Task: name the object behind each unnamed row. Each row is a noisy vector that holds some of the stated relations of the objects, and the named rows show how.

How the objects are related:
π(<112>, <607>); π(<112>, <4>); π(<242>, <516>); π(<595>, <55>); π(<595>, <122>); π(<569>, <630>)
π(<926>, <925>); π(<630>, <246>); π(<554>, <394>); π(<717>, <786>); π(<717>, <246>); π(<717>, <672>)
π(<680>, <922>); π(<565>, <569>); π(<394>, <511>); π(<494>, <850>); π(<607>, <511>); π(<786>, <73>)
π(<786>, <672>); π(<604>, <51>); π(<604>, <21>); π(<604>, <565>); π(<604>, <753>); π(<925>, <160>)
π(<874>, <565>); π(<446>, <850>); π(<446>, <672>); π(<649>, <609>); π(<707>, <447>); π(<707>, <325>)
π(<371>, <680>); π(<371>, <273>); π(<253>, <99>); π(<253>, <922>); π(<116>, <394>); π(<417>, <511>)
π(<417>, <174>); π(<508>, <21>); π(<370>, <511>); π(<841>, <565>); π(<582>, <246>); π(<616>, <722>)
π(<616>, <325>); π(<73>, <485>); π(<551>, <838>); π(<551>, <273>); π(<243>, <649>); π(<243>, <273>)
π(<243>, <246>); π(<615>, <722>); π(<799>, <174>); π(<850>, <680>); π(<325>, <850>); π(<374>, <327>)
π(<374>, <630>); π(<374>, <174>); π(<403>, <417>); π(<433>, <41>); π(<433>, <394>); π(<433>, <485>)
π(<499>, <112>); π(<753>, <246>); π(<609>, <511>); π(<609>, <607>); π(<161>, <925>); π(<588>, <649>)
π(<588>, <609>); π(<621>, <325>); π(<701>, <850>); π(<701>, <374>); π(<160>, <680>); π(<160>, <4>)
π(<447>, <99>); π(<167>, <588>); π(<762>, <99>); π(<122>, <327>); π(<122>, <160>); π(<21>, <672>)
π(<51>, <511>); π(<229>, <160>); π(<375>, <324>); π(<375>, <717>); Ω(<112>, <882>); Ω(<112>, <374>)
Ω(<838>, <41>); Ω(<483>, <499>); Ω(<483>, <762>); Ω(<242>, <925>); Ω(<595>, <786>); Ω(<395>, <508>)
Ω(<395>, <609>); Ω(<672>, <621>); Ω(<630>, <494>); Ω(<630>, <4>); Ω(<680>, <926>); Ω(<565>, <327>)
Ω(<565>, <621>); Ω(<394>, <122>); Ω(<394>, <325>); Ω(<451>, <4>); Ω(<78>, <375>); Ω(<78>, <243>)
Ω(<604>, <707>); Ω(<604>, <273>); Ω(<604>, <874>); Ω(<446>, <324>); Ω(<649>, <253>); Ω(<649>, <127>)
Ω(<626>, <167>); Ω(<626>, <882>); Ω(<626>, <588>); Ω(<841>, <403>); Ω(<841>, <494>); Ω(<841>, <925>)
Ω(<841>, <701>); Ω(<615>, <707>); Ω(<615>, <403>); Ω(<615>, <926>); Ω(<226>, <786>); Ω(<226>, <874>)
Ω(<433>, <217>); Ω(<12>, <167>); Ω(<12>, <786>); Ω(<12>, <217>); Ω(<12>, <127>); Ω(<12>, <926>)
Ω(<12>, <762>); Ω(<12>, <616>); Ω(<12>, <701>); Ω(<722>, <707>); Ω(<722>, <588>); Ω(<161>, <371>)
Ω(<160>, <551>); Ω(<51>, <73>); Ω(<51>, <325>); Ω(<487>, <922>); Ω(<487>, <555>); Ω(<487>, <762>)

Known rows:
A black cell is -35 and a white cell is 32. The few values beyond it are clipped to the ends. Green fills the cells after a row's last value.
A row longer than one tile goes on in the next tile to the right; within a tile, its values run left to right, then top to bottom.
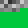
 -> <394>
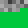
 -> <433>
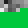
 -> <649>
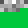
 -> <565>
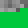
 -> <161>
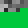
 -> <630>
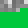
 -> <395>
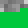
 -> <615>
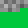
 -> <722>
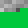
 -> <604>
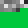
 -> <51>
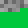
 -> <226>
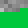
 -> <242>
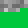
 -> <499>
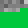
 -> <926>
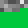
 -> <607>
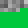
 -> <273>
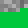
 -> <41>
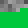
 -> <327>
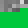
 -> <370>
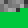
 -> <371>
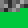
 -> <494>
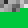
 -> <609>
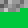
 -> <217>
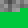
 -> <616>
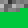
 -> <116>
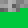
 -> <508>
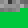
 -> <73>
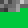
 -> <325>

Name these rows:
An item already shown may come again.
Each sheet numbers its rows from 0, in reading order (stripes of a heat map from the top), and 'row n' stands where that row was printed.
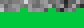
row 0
<615>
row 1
<161>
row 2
<494>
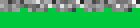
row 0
<433>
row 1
<99>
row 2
<51>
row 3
<433>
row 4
<51>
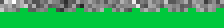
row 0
<565>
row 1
<701>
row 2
<494>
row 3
<485>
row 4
<417>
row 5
<273>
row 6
<243>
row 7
<433>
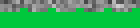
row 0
<243>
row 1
<511>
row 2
<242>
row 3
<621>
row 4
<786>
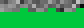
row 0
<246>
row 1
<701>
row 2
<850>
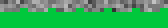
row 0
<246>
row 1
<41>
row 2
<508>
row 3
<403>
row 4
<375>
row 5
<122>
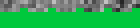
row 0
<707>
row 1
<273>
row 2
<78>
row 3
<325>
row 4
<494>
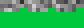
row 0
<925>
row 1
<12>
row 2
<753>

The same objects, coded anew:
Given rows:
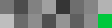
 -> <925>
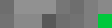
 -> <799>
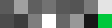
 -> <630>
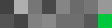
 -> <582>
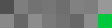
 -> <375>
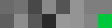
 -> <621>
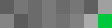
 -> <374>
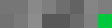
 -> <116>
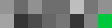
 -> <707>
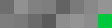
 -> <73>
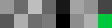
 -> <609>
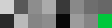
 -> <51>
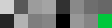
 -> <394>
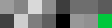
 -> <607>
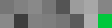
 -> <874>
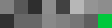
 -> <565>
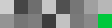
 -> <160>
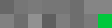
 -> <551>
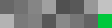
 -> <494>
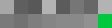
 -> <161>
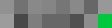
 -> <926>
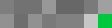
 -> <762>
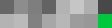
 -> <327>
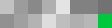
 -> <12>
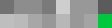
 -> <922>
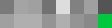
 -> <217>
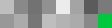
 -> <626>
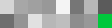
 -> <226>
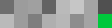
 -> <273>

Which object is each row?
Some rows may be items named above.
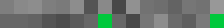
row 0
<588>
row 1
<569>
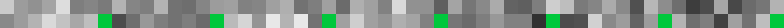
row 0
<12>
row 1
<433>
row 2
<451>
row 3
<41>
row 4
<841>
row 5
<595>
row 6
<325>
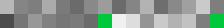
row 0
<433>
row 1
<4>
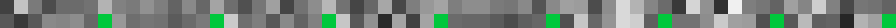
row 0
<717>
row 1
<403>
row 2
<925>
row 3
<850>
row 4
<588>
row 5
<672>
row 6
<246>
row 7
<370>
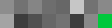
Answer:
<707>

